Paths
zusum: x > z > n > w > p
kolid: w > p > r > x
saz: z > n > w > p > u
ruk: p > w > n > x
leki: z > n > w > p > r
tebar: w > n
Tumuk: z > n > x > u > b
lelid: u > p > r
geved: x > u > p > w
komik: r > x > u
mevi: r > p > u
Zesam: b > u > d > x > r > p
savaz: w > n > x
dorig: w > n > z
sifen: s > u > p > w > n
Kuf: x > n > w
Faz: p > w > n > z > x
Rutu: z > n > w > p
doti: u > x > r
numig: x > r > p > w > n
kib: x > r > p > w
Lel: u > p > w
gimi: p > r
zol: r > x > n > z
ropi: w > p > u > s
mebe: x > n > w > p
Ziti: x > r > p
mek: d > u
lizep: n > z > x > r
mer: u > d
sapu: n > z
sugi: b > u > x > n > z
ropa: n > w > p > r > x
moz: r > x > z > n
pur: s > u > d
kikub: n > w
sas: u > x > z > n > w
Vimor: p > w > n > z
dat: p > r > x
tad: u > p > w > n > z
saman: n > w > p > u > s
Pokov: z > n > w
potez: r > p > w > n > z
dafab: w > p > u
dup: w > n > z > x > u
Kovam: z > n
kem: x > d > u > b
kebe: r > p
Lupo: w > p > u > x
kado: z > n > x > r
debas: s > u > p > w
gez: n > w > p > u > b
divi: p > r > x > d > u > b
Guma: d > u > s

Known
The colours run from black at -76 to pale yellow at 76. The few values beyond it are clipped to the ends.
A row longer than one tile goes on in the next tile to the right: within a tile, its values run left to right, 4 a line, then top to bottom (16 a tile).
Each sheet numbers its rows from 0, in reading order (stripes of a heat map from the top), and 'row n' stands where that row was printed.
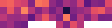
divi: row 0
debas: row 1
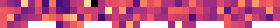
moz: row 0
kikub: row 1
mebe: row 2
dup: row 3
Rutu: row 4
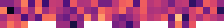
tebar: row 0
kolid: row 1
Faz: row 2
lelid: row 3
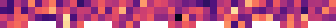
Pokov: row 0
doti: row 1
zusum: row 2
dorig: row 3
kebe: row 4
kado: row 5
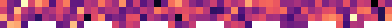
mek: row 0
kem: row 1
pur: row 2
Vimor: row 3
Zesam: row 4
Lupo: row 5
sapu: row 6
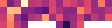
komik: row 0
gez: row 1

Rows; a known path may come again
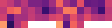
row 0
potez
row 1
zol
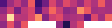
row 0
lizep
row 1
gez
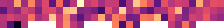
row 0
ropa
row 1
komik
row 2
kebe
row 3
zusum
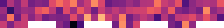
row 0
debas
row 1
dat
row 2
Lel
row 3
geved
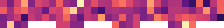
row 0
dafab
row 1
mevi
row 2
numig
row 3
Kuf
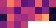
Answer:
gimi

